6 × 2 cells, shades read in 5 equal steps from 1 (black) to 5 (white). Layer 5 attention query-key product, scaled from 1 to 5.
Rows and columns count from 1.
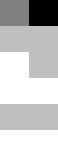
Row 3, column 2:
4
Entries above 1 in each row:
1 2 2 2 2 2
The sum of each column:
26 23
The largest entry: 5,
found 5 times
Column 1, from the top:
3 4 5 5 4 5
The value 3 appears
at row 1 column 1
